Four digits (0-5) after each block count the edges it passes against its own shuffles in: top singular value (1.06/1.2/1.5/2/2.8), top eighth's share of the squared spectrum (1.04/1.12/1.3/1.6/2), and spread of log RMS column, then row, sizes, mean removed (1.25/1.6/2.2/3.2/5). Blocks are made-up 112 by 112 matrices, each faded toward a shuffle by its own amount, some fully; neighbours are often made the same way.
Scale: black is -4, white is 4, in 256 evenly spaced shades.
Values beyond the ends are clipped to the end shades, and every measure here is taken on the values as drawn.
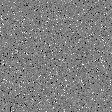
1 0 0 0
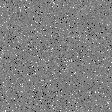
2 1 0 0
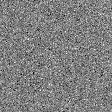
0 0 0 0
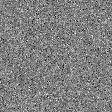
0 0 0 0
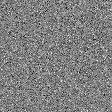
0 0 0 0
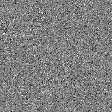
3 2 1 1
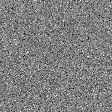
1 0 0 0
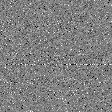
2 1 0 2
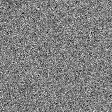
1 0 0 0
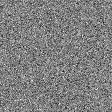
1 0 0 0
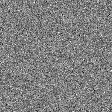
0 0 0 0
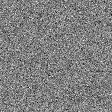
0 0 0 0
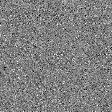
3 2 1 2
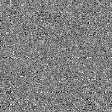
3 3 1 3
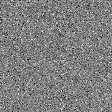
0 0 0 0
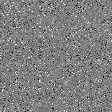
3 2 1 0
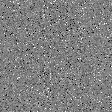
1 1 1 0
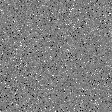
0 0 0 0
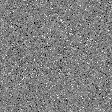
2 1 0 0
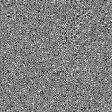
3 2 1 0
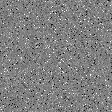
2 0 0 0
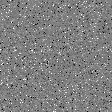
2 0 0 0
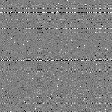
5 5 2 3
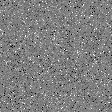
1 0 0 0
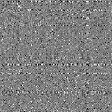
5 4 2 3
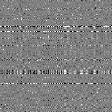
5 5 2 4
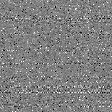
4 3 1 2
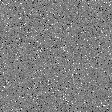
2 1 0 0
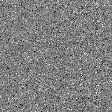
0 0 1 0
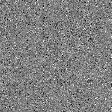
1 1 2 0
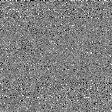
1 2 0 3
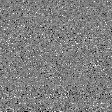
1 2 0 3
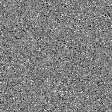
0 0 0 2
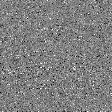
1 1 0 2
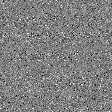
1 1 0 3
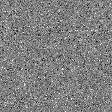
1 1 0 2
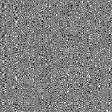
4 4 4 2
